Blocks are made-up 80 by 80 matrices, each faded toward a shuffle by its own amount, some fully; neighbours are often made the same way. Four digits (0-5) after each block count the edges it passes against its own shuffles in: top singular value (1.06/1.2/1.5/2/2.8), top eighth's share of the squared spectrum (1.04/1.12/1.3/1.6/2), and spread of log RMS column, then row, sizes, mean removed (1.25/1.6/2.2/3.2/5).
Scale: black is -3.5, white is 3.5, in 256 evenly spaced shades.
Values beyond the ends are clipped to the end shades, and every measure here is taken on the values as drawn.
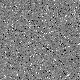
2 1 0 0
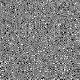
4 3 0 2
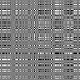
5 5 4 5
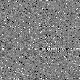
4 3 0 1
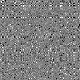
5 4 2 3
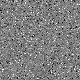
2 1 0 0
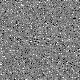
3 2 0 1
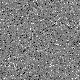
1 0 0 0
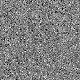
3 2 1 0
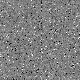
1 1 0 0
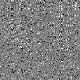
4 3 2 1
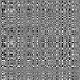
5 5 4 4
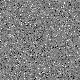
1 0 0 0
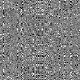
4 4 3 2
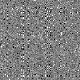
4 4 3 2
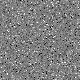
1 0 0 0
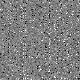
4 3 2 0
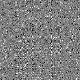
4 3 2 1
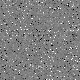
2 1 0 0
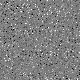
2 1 0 0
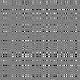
5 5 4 4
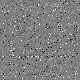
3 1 0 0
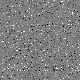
1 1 0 1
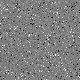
0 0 0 0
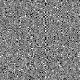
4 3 2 1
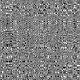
4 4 2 3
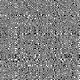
4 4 2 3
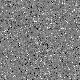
0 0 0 0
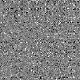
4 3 2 2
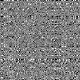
4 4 2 3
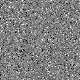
3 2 1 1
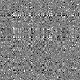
5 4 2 2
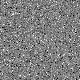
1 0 0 0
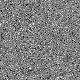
1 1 0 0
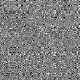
4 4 1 3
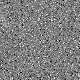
2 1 0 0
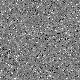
0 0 0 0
